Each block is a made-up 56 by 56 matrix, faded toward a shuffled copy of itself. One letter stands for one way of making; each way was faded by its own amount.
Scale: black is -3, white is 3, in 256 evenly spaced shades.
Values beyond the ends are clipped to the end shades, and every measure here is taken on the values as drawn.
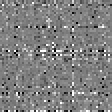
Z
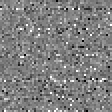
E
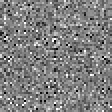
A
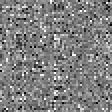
A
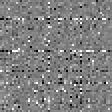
Z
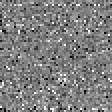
E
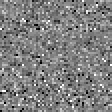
E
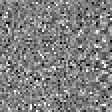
A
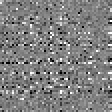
Z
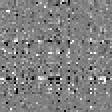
Z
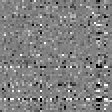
Z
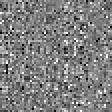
A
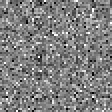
A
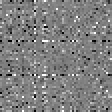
Z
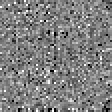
A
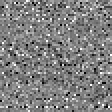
E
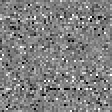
E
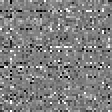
Z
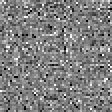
A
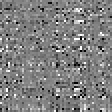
Z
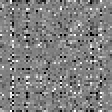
Z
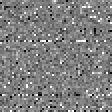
E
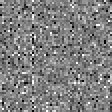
A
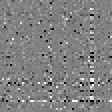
Z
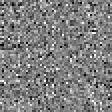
A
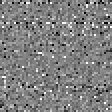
E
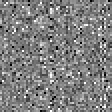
A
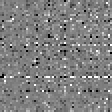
Z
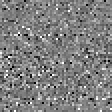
E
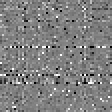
Z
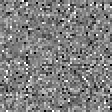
A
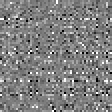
Z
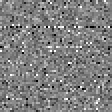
E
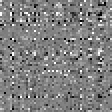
Z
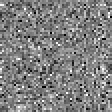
A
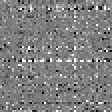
Z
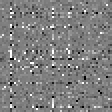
Z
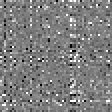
Z
